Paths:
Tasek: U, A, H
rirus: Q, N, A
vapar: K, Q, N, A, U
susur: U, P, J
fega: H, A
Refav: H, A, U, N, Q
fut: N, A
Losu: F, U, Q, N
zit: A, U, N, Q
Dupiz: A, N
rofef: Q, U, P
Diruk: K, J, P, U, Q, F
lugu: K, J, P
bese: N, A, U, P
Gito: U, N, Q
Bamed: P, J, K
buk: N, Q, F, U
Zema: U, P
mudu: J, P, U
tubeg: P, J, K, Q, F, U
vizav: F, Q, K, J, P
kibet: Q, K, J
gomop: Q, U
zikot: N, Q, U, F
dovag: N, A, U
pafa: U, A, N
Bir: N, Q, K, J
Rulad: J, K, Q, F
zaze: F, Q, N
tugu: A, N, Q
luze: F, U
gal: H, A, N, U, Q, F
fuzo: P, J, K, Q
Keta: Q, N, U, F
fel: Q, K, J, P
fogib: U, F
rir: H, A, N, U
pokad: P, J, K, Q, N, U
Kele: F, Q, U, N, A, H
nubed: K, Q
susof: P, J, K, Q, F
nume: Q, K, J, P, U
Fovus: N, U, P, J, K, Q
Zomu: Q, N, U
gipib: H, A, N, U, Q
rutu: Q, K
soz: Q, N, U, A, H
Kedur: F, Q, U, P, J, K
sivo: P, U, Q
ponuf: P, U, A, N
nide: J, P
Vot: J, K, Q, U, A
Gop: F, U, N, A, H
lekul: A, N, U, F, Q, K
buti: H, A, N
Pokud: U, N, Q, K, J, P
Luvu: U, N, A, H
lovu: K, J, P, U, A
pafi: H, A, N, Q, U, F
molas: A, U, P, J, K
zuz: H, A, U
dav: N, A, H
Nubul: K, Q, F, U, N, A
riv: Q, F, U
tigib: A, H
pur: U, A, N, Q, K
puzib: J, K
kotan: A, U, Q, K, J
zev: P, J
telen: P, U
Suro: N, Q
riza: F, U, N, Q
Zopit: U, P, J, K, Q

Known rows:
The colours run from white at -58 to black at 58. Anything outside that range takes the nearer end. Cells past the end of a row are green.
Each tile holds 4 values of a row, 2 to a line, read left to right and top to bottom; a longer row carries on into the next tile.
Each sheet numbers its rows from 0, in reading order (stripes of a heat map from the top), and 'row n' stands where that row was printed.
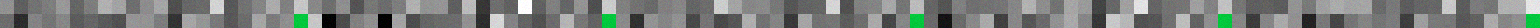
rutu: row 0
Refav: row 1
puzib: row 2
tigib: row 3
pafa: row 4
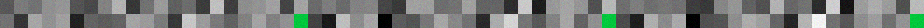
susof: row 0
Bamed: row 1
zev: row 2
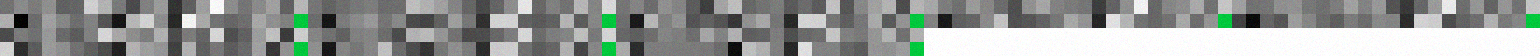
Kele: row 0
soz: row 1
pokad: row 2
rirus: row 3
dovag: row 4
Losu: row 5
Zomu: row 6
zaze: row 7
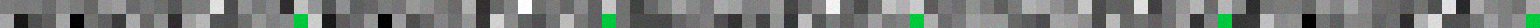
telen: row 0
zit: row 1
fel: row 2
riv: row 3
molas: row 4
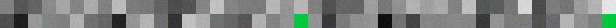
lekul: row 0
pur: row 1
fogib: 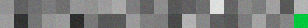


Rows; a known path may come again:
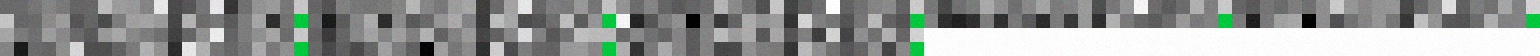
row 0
buk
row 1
tigib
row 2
Gito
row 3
nume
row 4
Tasek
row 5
rirus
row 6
vizav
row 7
fega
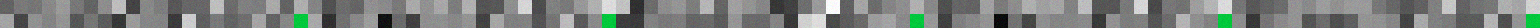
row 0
Rulad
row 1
tugu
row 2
bese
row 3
pur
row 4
Dupiz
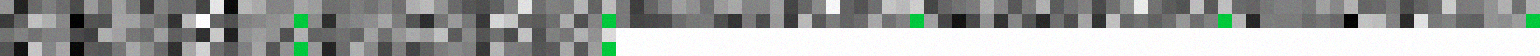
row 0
susur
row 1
Keta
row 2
fel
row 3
Diruk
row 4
zaze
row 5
Bamed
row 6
buti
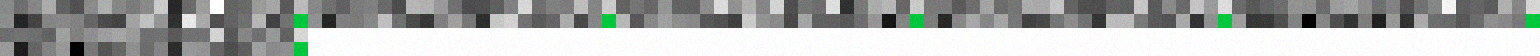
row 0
Gop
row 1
Zomu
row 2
luze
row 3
rir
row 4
lovu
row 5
ponuf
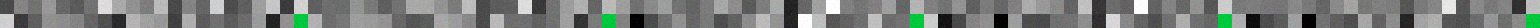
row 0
Losu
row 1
riv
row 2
Luvu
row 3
Refav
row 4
telen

